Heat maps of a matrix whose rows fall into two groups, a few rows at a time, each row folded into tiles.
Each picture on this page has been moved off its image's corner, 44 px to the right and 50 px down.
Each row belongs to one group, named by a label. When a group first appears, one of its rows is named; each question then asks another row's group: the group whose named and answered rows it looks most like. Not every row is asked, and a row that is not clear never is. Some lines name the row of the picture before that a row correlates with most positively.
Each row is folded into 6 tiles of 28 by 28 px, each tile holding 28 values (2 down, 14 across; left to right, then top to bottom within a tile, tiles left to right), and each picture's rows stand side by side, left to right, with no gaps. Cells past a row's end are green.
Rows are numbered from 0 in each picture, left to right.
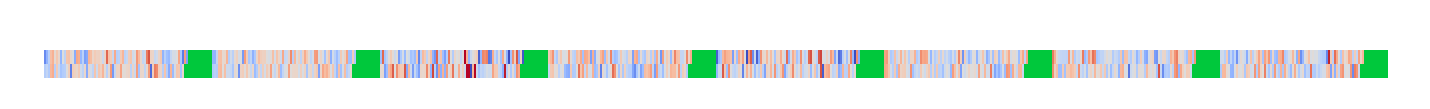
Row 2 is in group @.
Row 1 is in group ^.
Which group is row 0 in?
^
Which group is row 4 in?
^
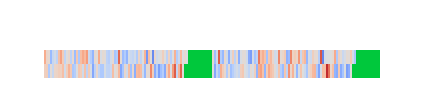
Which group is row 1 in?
^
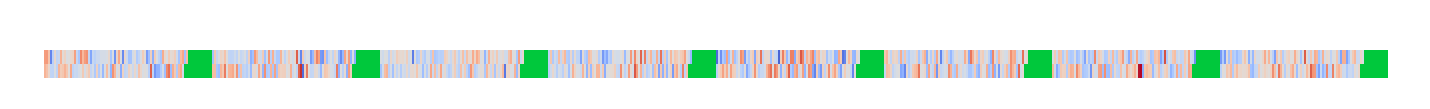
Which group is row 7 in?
@
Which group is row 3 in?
@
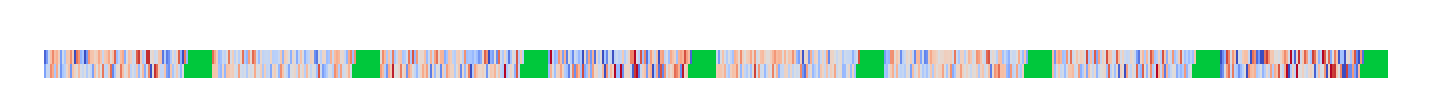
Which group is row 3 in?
@
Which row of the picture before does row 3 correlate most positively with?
3
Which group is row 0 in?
^
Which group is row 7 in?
^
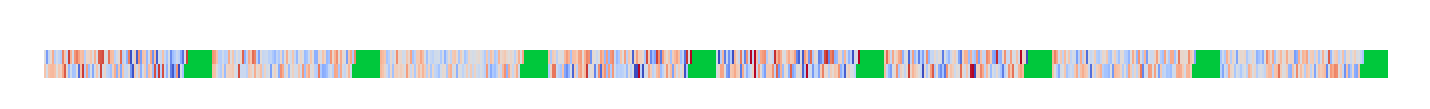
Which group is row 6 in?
@
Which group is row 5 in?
@
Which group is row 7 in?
^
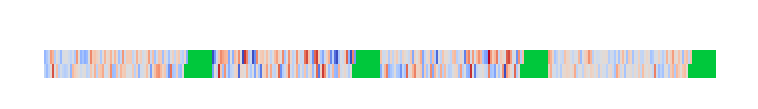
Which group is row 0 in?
^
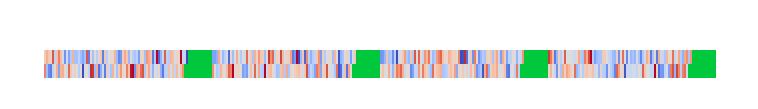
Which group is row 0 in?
@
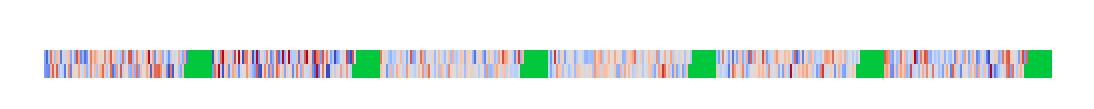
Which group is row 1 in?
^
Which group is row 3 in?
^
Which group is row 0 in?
^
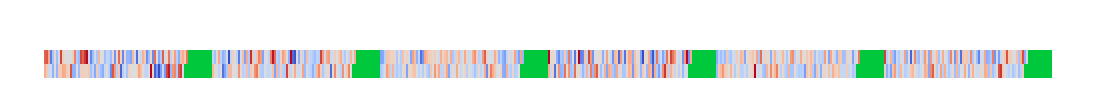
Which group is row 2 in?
^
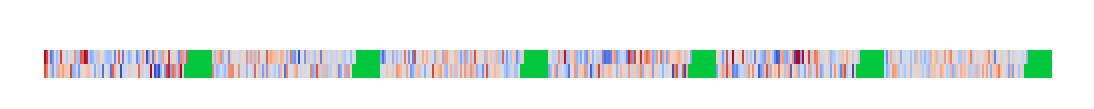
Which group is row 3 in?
@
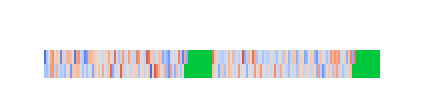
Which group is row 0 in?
^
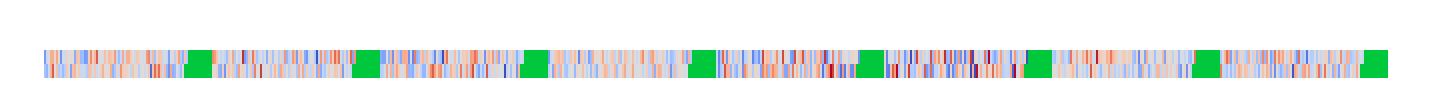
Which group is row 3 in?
^
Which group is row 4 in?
^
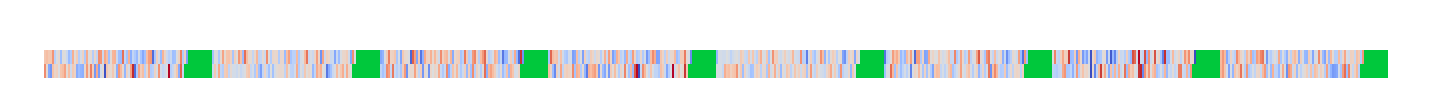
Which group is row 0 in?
@
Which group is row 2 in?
^
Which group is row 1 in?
^
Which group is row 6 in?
@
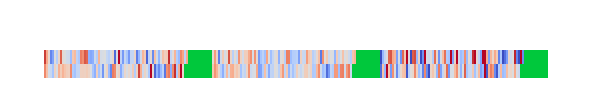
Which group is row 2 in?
^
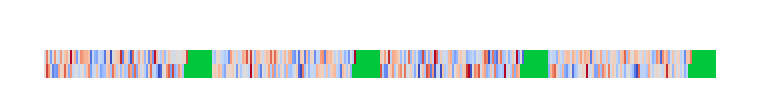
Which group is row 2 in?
@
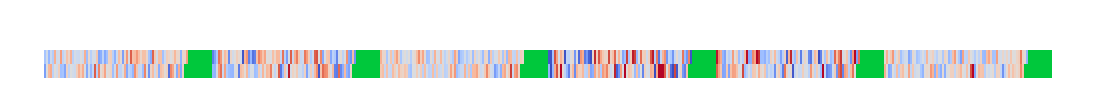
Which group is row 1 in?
^
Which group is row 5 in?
@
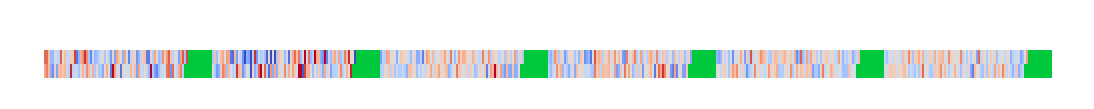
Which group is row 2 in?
^
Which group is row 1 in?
@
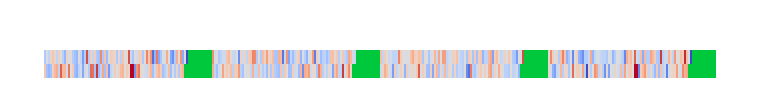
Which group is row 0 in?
@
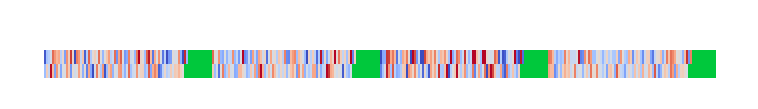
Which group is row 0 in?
^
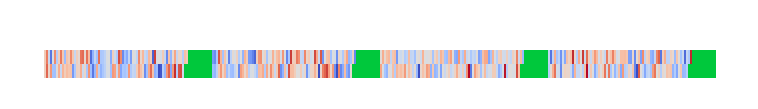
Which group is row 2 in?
@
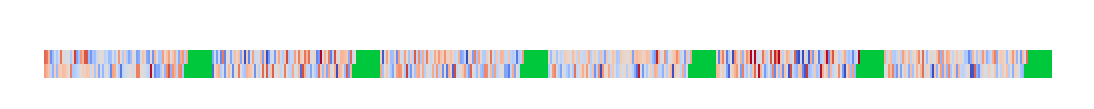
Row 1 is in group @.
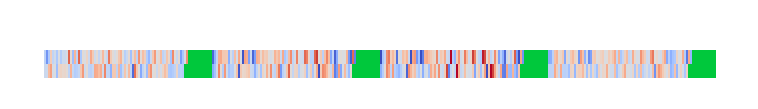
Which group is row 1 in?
^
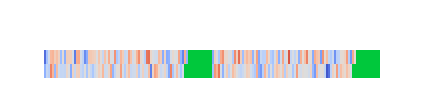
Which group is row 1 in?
^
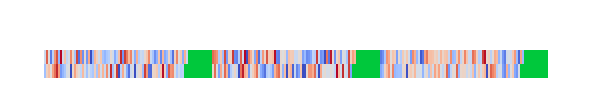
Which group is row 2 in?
^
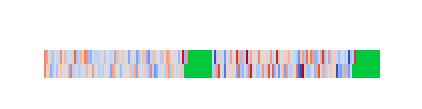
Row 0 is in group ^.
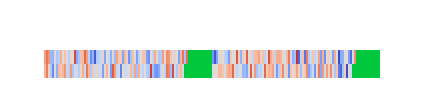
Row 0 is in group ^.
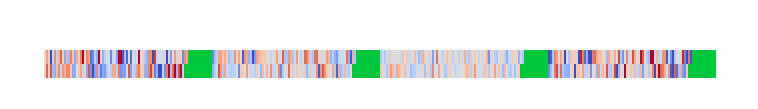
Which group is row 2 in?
@
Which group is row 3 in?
^
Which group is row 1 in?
^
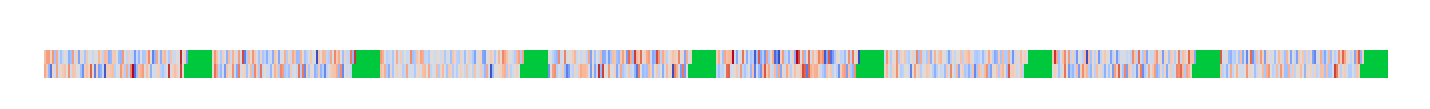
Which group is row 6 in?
@
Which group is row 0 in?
@
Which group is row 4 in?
@
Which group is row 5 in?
@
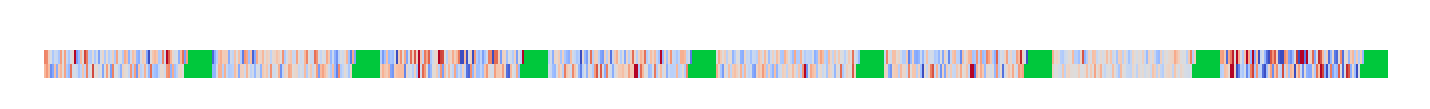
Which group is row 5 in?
@
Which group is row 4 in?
@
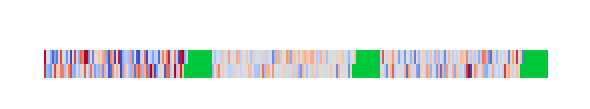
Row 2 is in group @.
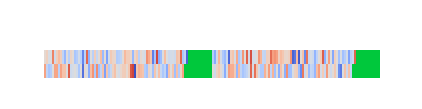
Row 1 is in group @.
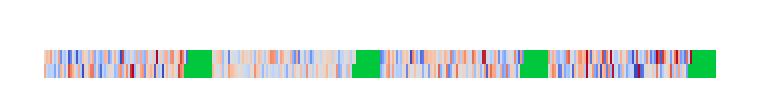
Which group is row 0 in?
@
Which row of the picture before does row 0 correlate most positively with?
0
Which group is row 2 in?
^
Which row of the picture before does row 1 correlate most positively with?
1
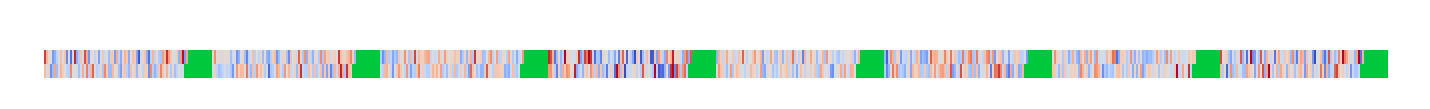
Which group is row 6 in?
@
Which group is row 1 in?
@
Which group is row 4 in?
^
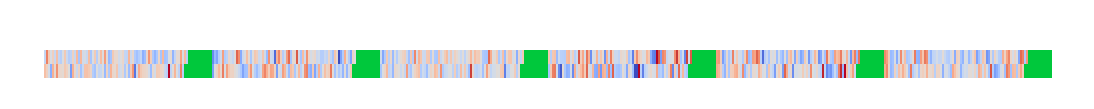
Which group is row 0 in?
@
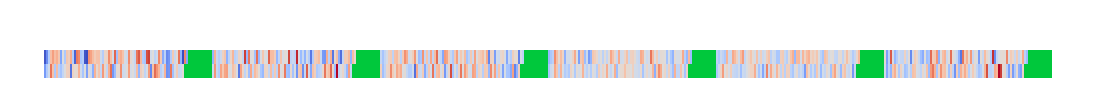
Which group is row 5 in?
^
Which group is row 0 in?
^
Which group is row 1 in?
@
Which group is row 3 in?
^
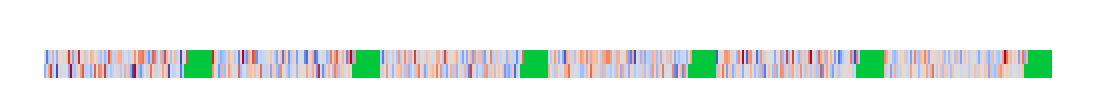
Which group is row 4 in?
^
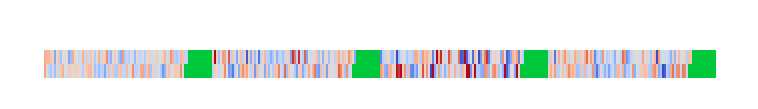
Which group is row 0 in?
@
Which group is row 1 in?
@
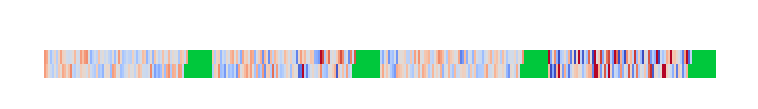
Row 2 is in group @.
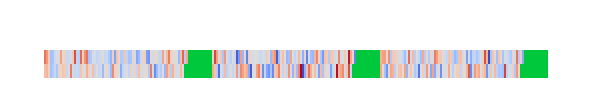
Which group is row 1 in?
@
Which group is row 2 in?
@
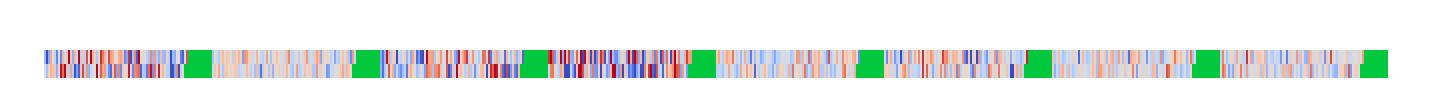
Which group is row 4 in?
@
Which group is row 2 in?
^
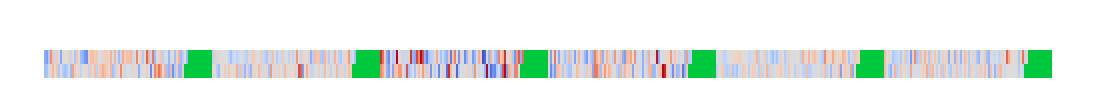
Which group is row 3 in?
^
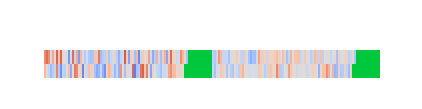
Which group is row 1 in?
^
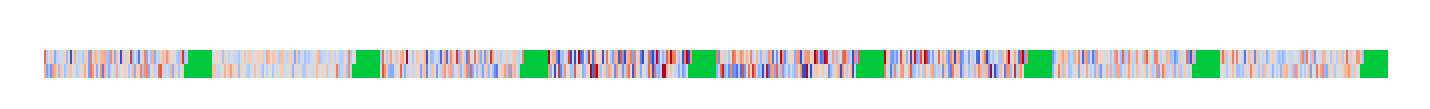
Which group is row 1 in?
@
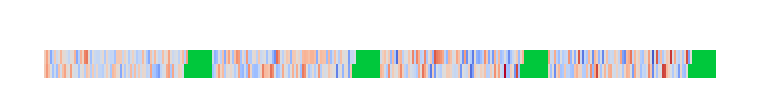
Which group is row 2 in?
@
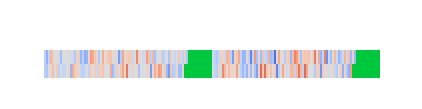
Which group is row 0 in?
^
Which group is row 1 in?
@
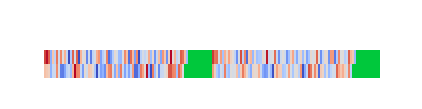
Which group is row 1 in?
@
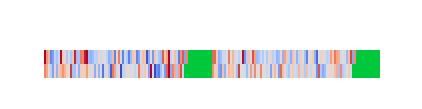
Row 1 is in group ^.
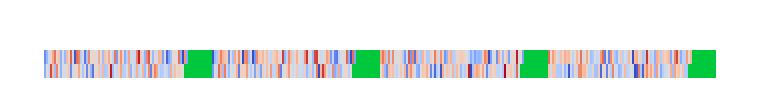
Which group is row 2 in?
@
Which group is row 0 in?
^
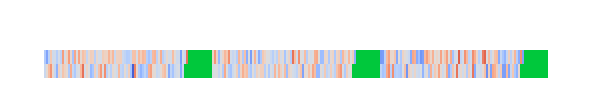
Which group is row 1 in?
@
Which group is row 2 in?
^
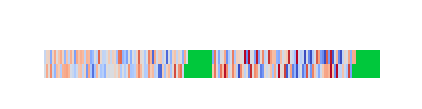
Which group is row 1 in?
@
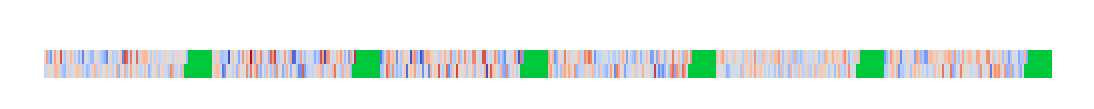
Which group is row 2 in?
^
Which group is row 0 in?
@
